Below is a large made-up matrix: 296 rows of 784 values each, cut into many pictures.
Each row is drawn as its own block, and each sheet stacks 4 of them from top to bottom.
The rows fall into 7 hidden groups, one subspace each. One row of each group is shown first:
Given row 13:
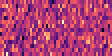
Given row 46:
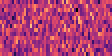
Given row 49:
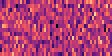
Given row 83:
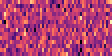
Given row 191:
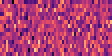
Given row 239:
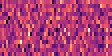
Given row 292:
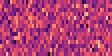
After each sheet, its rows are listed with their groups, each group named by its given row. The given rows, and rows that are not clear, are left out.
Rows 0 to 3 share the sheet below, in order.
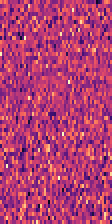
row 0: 46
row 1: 191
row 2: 13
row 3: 13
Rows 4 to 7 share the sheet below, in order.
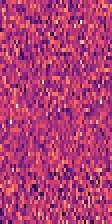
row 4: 49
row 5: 83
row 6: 49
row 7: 46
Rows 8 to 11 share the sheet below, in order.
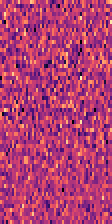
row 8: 83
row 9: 49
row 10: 239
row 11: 13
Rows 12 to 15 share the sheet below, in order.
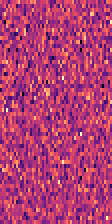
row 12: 83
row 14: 49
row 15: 239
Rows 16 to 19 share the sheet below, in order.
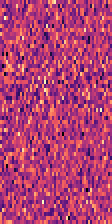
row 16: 13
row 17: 13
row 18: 13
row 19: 191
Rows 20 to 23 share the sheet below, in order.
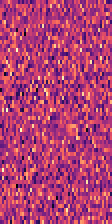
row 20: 83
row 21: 13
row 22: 292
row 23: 191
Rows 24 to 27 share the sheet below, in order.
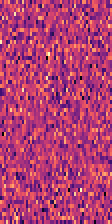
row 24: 292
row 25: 49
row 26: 46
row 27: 49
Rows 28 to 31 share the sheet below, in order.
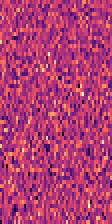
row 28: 292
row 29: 46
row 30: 13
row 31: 46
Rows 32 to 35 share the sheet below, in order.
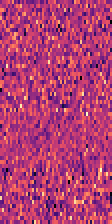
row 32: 83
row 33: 49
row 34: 83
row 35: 239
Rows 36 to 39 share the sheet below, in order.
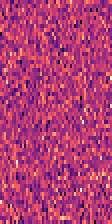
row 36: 49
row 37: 83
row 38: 83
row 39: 49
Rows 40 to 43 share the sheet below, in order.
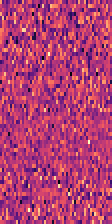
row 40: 292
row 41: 191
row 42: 292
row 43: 191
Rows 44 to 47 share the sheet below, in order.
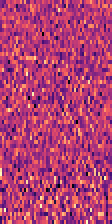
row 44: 49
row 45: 191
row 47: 239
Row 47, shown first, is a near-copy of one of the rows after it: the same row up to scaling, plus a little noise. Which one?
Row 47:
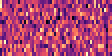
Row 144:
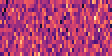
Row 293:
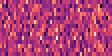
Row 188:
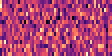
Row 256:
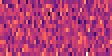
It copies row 188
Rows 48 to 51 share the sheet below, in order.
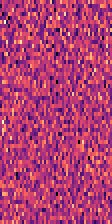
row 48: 239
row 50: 46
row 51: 49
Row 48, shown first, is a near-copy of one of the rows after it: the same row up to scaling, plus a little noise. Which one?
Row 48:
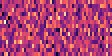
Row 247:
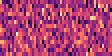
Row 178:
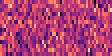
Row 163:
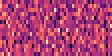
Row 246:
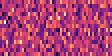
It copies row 246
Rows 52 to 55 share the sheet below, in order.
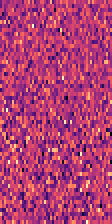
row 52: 239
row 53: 13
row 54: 83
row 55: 292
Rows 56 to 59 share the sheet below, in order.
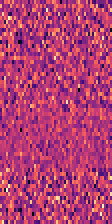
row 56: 239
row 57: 46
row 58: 239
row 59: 239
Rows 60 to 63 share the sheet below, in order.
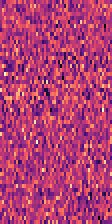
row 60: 49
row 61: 13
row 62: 46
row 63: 191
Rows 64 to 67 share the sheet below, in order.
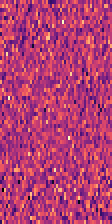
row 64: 13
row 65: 191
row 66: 191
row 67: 46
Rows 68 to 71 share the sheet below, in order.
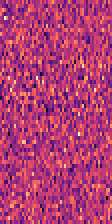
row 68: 13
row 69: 292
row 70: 292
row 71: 83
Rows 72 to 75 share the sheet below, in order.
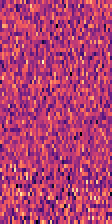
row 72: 49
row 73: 191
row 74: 49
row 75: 191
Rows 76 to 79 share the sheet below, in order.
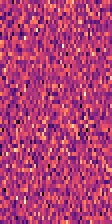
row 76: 46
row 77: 83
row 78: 292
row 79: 83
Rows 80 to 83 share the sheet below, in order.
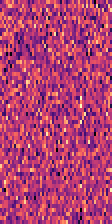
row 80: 239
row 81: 83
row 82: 239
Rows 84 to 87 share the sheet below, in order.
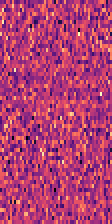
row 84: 46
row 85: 292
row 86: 83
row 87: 239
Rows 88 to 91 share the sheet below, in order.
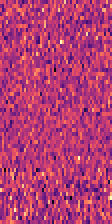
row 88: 13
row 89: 83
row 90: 46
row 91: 46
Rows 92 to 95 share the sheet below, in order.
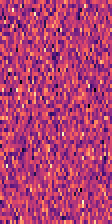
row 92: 239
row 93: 239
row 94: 13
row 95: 49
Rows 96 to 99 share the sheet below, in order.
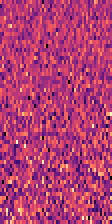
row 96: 191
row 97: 191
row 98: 83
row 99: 239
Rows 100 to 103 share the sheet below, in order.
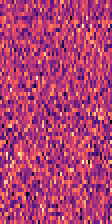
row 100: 191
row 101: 292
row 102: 239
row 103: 83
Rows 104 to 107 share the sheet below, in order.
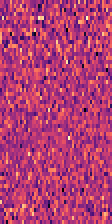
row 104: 292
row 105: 83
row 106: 191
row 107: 13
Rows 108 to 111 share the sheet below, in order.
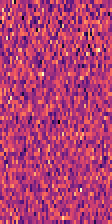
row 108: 46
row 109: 292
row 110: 13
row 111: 49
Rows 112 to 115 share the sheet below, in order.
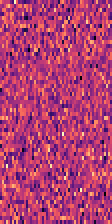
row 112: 191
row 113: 49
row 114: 13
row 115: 49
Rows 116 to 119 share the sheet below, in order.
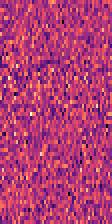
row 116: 13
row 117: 292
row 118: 83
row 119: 191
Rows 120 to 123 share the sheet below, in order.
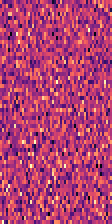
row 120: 239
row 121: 49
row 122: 292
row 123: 239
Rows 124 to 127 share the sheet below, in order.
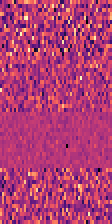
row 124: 191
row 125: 49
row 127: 46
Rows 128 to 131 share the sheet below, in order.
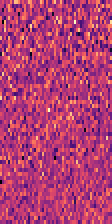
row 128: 46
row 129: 292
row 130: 83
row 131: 191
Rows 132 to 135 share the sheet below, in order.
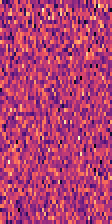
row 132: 239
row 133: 49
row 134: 83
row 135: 239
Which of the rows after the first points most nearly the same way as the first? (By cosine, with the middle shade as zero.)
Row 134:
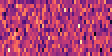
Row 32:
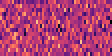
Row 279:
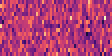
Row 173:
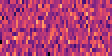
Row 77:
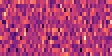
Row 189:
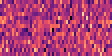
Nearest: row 32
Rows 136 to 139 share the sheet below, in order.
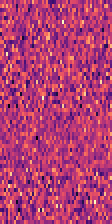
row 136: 13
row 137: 83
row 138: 83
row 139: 239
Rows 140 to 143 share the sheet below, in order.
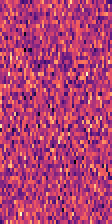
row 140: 83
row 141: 292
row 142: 46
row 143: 239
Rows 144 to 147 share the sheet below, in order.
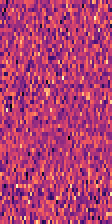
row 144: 239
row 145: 13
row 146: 191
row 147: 191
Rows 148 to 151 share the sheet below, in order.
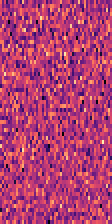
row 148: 292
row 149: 49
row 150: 13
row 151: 292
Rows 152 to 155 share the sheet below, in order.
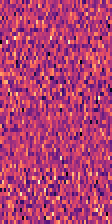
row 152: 292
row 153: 49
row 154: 49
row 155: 239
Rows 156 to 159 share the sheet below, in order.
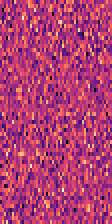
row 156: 46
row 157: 239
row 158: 239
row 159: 13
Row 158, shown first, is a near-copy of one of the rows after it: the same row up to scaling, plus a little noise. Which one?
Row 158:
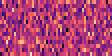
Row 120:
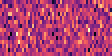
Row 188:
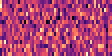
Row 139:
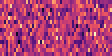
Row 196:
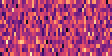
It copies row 196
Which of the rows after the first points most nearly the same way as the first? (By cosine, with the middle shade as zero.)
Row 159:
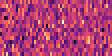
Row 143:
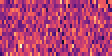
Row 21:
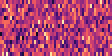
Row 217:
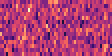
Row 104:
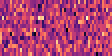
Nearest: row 21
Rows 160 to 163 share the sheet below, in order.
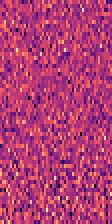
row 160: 83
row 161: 191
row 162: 49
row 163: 239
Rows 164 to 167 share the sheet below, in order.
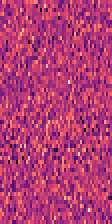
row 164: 191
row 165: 191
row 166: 83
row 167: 46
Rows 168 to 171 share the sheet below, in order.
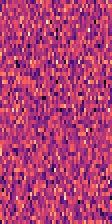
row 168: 239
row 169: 49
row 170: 292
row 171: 46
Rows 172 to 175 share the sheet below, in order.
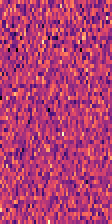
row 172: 83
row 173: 292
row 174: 13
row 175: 292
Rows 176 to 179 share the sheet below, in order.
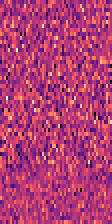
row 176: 83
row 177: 239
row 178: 239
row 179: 49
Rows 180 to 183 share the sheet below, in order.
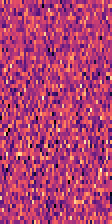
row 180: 292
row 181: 83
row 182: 239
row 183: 239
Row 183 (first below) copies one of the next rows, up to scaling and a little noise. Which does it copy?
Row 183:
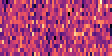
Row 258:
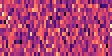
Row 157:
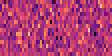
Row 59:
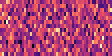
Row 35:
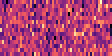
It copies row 35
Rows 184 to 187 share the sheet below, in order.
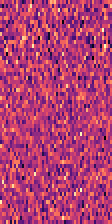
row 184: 13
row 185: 239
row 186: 49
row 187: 49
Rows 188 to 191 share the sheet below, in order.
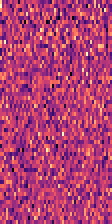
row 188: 239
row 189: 191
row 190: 13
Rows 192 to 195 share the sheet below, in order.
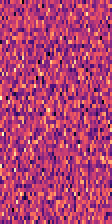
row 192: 292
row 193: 292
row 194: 46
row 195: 191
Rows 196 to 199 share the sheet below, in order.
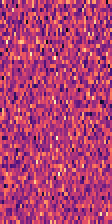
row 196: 239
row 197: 46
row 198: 49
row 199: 13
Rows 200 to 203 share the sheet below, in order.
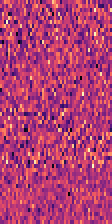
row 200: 239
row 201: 49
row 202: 191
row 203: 191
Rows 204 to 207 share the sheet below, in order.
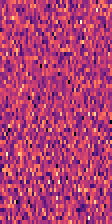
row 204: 49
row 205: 191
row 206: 239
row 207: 239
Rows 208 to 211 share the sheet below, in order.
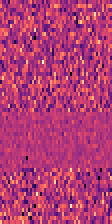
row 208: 292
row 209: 191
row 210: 239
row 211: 83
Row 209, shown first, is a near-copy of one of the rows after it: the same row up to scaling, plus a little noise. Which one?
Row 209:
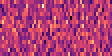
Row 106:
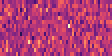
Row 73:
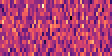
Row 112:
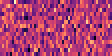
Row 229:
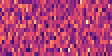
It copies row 73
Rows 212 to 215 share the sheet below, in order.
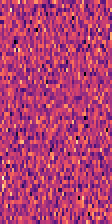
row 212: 46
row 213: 239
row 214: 292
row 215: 46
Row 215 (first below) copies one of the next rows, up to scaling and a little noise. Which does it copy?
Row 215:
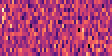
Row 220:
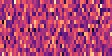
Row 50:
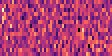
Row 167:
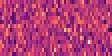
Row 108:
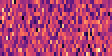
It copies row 50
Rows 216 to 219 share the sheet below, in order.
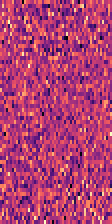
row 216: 292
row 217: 13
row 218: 83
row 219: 191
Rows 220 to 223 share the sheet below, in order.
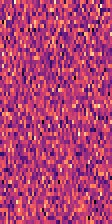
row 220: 46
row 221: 46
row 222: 239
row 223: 239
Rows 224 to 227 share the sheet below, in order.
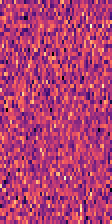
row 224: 191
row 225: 13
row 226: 83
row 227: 83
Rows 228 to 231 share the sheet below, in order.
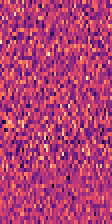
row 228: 292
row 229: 191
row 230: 13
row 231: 191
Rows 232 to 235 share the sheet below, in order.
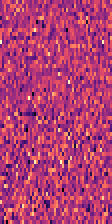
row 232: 292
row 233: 191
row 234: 191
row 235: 13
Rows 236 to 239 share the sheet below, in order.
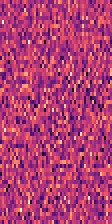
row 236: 191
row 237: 191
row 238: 49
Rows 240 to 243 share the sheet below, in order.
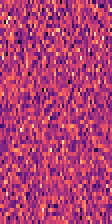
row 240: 239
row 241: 191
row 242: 292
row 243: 83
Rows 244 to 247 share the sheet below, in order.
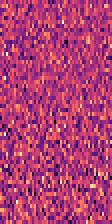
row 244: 13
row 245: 83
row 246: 239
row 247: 239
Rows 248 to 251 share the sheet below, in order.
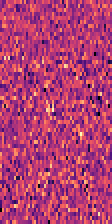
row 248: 49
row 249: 292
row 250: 46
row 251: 292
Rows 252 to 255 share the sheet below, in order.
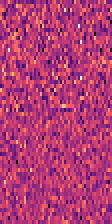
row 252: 83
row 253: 49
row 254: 83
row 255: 83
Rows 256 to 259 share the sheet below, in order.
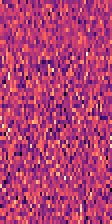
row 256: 239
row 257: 292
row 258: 239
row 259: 83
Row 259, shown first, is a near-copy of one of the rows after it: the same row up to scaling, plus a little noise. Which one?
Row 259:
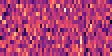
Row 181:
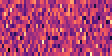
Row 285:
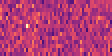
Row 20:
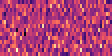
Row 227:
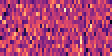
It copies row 227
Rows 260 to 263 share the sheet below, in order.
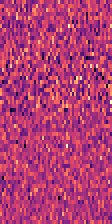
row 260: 191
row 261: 49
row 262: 83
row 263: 46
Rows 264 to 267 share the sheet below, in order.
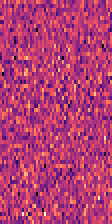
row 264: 46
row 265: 191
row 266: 49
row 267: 83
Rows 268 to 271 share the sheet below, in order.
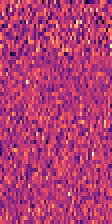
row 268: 49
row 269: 83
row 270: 292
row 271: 191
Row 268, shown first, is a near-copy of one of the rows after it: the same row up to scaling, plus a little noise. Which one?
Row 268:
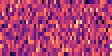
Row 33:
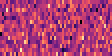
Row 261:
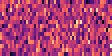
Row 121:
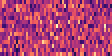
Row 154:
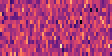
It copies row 261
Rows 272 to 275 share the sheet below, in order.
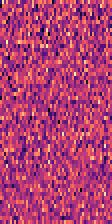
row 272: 239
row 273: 292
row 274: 13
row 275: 49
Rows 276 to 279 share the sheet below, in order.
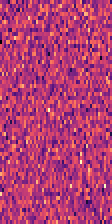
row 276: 292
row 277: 292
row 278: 83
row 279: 191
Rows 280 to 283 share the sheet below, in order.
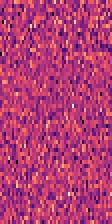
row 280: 46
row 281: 49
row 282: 83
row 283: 191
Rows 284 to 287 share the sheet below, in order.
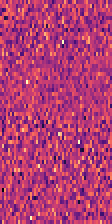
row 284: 13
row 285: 83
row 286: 46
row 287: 46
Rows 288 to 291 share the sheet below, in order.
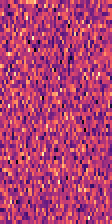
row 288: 191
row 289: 83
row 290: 83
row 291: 239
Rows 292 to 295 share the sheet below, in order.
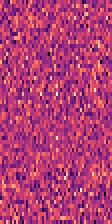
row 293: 239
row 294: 49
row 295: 49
